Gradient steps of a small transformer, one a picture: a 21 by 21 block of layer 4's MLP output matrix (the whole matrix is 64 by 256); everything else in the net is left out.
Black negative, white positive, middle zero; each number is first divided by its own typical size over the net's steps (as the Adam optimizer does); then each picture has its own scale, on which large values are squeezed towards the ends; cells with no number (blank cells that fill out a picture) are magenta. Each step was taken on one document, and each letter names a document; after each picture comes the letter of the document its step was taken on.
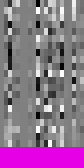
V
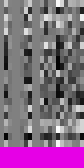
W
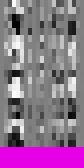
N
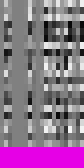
W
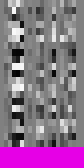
N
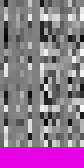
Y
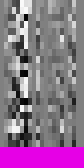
N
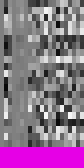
W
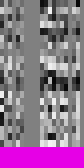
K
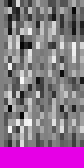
N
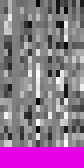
V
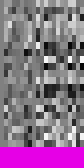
Y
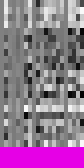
Y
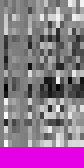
Y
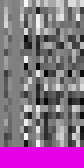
Y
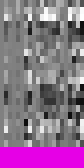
Y
